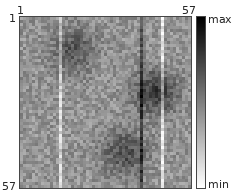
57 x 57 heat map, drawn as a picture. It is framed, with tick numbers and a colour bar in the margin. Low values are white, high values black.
Ninth with the highest average: middle right. Odd lines: columns 14, 41 and 48. Slope: none. Bumps: three.
